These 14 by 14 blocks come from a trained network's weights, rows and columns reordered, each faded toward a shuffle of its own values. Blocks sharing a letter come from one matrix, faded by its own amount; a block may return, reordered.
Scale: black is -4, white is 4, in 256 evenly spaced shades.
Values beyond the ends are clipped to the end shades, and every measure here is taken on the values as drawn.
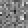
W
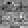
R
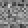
R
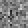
W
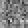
W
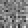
W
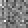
W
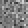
W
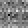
R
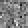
W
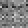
R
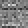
R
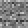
R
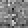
R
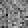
W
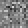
W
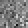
W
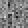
W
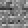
R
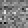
R
